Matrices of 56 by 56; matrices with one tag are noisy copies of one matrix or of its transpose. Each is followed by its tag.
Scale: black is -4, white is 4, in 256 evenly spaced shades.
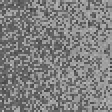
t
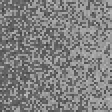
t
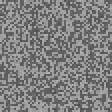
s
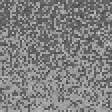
t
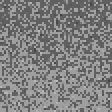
t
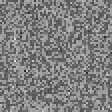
s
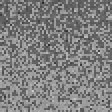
t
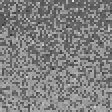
t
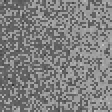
t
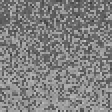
t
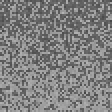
t
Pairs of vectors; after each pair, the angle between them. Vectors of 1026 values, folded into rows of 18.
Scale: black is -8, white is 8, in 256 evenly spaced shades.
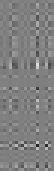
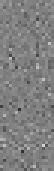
partly aligned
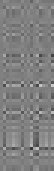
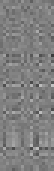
nearly parallel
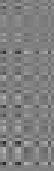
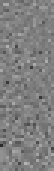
partly aligned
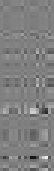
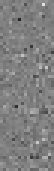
partly aligned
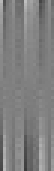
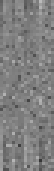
partly opposed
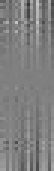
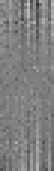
nearly opposite
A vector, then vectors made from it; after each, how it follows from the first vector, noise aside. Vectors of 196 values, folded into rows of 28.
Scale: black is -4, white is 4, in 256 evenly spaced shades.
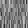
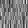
negated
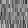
sign-scrambled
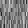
copied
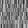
reversed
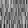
copied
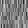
reversed
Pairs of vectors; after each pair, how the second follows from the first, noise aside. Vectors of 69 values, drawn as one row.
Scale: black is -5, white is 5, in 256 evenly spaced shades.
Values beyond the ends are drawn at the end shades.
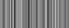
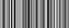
scaled up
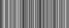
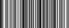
scaled up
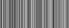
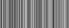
copied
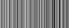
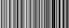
scaled up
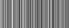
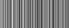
copied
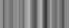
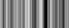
scaled up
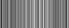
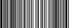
scaled up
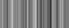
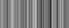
copied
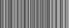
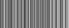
copied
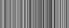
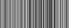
copied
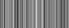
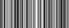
scaled up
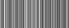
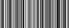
scaled up
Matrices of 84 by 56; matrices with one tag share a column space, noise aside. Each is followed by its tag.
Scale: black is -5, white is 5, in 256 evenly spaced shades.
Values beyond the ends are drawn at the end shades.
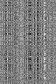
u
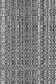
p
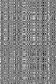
u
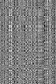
p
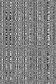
u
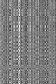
p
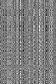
p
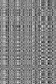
p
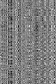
p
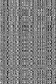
p
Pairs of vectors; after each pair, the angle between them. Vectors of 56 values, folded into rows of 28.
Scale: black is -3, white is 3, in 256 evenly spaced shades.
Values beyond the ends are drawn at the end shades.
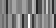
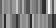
orthogonal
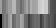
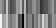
partly opposed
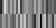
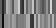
orthogonal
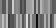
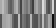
orthogonal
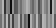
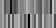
nearly parallel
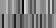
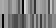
nearly parallel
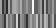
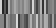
nearly parallel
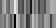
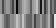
orthogonal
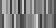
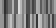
partly opposed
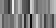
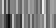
orthogonal
